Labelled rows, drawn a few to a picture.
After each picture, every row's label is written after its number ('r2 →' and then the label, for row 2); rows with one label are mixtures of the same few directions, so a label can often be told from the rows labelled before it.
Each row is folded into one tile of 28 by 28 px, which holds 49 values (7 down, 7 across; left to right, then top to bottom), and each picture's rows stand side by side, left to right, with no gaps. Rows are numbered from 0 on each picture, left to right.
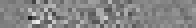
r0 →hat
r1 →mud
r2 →mud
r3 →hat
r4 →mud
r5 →mud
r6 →hat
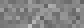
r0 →hat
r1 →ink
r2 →hat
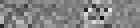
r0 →ink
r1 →ink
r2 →mud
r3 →hat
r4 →mud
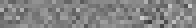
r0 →hat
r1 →hat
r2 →hat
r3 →ink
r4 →hat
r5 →mud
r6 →ink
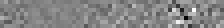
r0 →mud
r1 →hat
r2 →hat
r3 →ink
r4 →ink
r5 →mud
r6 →hat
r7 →mud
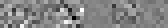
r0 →mud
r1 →mud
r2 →hat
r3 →ink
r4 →ink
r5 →hat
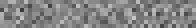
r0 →hat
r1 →ink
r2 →ink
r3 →ink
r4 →hat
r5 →mud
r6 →mud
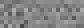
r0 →mud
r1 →hat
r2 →hat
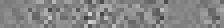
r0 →hat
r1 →hat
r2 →hat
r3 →mud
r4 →ink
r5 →hat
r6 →mud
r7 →hat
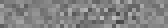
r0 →ink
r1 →hat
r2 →mud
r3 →hat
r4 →mud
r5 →ink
